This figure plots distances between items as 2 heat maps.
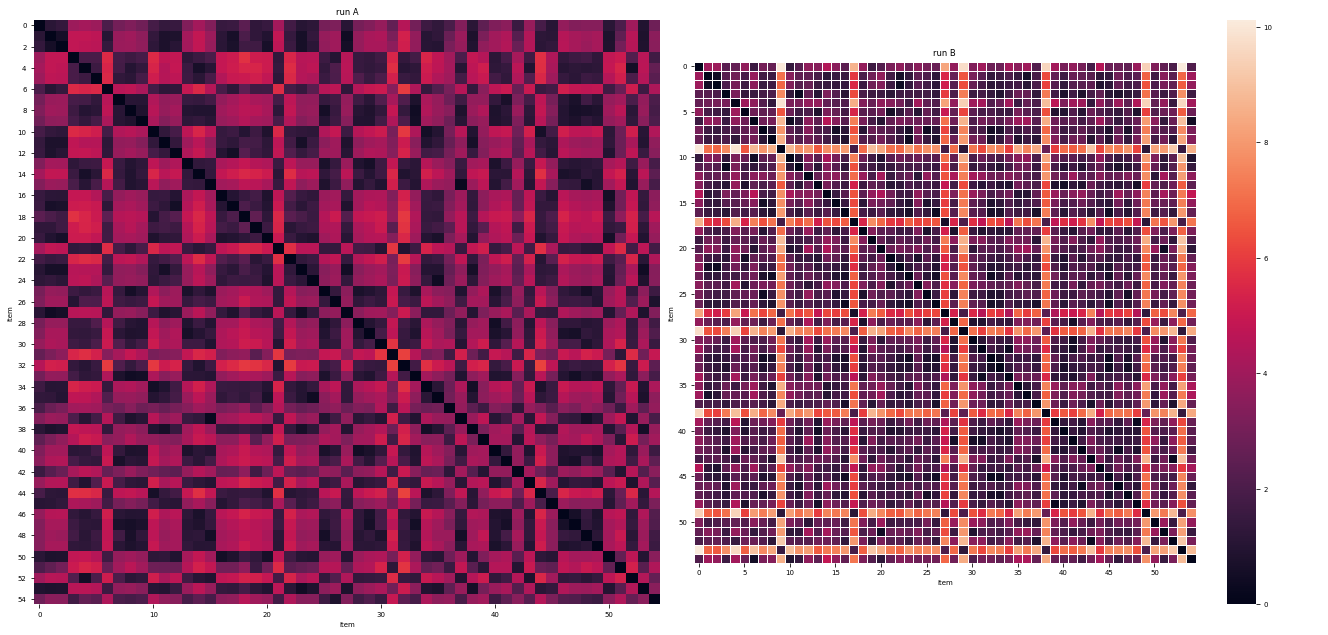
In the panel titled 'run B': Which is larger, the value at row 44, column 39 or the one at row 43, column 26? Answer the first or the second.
the first
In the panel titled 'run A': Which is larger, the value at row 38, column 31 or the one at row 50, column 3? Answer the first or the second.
the second
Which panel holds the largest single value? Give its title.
run B
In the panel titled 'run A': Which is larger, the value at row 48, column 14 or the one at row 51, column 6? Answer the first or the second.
the second
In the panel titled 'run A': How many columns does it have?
55
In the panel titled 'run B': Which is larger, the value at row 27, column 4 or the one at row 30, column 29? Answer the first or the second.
the first
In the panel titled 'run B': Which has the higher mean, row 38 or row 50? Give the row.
38
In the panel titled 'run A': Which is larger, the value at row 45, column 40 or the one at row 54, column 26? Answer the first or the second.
the first
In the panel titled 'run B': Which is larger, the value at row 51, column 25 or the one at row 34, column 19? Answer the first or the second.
the second
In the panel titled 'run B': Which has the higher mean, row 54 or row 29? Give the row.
29
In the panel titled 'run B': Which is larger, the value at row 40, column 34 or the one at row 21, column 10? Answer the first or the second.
the second
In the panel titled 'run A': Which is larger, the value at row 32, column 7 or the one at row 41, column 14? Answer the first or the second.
the first
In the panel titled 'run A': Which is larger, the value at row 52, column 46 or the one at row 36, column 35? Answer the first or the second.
the second
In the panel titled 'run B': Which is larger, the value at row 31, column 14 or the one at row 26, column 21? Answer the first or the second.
the first
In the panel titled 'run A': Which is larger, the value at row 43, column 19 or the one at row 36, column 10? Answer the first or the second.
the first
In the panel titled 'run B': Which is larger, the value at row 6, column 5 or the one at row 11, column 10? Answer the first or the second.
the first
